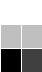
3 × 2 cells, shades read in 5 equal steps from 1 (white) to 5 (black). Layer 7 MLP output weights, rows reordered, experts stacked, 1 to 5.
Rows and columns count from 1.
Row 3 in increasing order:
4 5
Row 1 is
1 1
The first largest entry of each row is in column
1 1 1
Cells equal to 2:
2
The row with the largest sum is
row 3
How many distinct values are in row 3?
2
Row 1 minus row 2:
-1 -1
